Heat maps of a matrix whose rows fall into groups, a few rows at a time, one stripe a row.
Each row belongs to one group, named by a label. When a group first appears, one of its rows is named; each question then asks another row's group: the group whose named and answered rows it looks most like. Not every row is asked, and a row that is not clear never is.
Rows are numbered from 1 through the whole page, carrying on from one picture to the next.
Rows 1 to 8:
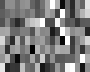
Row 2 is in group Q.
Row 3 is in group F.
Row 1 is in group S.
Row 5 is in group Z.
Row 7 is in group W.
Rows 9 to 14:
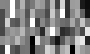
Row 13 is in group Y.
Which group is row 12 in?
S
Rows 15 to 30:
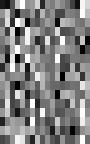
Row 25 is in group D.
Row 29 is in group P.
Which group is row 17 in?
D
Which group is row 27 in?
W
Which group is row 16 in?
W
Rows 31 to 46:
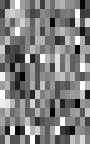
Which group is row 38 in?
Z
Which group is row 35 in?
Y
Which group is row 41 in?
Y
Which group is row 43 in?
P
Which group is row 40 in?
W
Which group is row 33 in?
P
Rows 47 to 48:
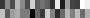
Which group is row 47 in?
Z
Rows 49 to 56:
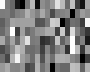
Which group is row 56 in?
P
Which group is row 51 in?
S
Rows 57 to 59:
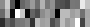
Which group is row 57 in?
W
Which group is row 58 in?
D
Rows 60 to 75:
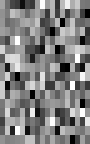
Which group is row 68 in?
W
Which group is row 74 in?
D
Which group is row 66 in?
Y
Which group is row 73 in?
S
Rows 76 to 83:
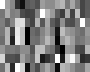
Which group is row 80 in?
D
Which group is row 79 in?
D
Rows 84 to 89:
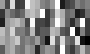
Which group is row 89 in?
Q
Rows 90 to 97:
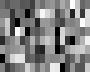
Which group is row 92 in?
W
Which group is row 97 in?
S
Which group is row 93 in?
D
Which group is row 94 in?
Q
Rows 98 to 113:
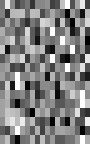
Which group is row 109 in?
W
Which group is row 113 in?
W
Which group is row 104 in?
S
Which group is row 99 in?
S
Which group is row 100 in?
Q
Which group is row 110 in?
Y
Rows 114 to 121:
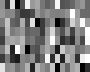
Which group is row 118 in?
S
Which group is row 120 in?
Z
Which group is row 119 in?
D
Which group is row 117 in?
S
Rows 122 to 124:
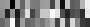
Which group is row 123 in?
S
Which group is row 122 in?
Z
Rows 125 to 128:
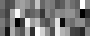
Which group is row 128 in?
F
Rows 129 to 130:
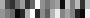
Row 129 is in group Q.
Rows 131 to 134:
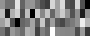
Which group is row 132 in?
F
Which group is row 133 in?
W
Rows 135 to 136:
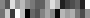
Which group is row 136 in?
D
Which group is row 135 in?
S
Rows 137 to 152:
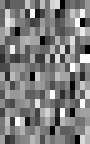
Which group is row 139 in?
Y
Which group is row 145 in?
F
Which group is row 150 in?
D
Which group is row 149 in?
Q
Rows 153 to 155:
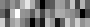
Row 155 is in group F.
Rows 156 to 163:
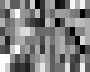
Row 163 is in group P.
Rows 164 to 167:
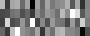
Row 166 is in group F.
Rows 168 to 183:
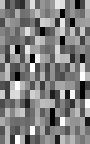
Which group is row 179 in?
Q
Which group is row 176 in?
W
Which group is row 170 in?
Q
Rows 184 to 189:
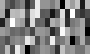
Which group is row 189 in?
D
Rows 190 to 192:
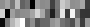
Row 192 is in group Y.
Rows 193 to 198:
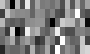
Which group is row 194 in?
Y
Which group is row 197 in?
Q
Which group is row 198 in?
Z
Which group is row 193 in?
Z
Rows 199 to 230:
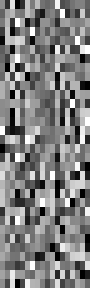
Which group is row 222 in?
S
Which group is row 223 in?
D
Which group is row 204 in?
Z
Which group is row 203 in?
Y
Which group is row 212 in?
Z
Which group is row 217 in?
Y
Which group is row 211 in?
Z
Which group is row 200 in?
Q
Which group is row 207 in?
D
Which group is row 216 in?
D
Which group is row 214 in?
Q
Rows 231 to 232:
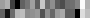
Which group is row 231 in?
W
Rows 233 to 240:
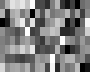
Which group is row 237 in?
Q
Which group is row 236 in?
S
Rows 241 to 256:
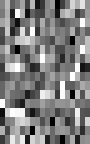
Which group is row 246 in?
W
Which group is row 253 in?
Y
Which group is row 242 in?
D
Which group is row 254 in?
P
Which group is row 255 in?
F
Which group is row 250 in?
Q
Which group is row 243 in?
W
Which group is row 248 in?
Y
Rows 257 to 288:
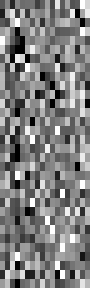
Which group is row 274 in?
W
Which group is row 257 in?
Z
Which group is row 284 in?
Q
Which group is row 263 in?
D
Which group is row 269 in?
W
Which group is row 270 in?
F
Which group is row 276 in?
D
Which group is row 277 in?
W
